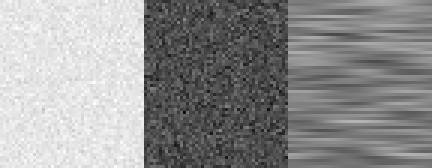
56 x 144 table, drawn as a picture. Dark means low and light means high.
The table splits into one row of 3 panels. Panel 1,1: very high, fine-grained, faint in contrast. Panel 1,2: low, fine-grained. Panel 1,3: middling, streaked across.
